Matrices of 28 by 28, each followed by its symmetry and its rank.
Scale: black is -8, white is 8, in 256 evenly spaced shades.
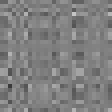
neither, rank two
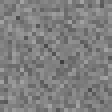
symmetric, full rank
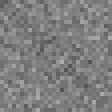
symmetric, full rank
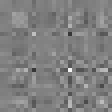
symmetric, rank three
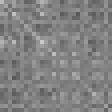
symmetric, rank five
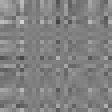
symmetric, rank two
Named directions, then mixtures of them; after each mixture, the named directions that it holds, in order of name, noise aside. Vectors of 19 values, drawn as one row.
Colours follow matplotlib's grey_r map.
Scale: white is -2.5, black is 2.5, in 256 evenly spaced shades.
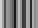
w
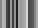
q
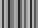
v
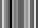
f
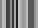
q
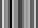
f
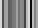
v, w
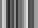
f, q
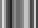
f, q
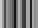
w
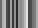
q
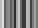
f, w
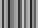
v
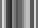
f, q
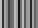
v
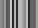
f, q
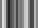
f, q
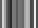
f, q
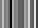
f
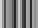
w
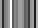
f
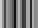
w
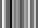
f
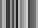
q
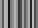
v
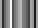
f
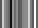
f
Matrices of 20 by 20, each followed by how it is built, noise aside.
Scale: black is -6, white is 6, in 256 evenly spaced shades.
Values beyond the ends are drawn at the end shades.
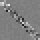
banded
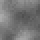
smooth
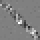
banded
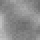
smooth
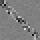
banded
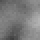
smooth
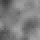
smooth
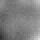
smooth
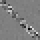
banded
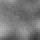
smooth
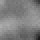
smooth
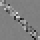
banded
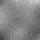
smooth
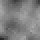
smooth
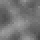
smooth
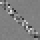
banded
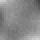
smooth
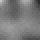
smooth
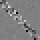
banded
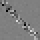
banded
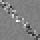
banded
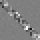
banded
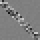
banded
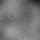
smooth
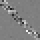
banded
